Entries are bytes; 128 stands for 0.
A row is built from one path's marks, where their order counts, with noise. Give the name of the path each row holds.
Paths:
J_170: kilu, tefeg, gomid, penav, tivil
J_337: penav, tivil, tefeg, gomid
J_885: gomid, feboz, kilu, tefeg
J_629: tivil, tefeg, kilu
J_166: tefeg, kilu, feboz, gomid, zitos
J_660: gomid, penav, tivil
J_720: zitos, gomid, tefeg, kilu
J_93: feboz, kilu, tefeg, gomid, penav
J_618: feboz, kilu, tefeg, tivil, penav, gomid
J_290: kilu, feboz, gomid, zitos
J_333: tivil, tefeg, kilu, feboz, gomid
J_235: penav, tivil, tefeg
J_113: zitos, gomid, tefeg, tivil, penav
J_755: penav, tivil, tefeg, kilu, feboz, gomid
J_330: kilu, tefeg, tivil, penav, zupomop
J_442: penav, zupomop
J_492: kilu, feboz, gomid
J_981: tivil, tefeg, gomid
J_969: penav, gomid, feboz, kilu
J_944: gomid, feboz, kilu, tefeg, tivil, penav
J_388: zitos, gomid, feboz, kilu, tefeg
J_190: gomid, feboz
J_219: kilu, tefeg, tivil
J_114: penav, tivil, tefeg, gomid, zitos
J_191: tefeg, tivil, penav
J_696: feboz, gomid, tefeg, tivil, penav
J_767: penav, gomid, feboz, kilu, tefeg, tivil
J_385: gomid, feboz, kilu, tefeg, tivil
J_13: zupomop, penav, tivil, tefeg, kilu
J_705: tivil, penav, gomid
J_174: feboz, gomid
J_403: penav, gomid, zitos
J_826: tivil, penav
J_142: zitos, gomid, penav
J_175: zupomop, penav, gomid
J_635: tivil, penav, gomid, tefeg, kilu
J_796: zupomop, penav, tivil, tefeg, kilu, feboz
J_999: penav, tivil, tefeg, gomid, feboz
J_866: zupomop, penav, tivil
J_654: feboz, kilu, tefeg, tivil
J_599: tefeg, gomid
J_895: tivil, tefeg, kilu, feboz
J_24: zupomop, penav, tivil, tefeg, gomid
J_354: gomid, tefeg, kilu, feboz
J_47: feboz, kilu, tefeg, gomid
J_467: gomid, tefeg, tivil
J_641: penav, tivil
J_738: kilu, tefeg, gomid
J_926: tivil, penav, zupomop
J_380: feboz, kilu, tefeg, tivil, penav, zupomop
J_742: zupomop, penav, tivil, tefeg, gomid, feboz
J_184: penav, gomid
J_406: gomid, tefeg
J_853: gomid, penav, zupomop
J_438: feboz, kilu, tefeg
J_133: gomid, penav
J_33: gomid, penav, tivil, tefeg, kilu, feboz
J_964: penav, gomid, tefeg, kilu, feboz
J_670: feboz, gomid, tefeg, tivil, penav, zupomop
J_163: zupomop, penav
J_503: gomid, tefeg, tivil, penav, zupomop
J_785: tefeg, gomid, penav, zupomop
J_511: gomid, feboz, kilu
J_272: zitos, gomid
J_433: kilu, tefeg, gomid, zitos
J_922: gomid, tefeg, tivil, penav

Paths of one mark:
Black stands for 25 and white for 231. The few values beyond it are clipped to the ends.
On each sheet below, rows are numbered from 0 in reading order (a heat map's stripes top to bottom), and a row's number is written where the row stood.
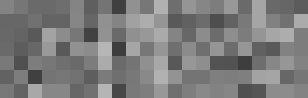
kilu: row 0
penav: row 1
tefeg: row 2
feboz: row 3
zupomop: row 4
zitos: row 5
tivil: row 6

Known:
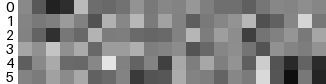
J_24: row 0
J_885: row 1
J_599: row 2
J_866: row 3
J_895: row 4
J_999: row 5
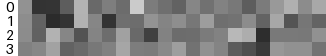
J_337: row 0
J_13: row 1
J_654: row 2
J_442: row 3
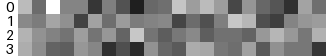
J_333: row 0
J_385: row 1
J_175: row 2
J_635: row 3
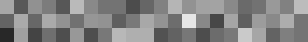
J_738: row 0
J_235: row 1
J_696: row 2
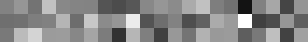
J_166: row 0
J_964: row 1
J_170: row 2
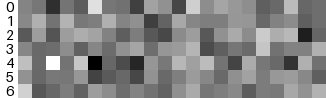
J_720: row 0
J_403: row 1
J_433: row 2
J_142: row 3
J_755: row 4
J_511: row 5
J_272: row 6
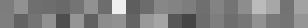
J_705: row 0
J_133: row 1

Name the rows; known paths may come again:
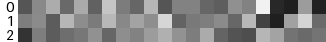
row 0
J_33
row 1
J_388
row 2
J_191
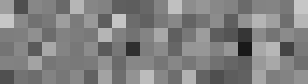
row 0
J_738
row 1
J_175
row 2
J_442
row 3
J_290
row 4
J_853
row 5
J_826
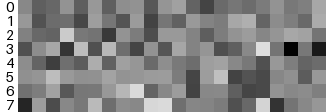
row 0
J_133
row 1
J_47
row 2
J_406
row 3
J_796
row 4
J_629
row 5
J_330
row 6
J_926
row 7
J_113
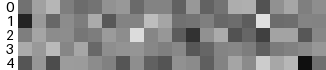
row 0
J_660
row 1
J_922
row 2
J_380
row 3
J_866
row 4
J_433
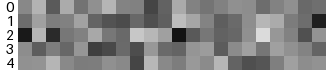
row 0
J_403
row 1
J_114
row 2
J_944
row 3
J_511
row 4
J_785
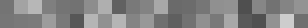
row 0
J_641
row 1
J_885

